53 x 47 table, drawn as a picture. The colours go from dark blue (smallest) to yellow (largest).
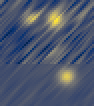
Average level on the scale: 30%. Lone odd cells: none. Bumps: three. Histogram: skewed, a long tail of high values. Seam: horizontal, 60% of the way down, the bottom part calmer.
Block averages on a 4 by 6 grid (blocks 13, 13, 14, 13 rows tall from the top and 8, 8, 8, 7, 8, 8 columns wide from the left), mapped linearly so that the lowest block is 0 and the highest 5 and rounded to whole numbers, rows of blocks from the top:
122522 / 001211 / 111331 / 111121
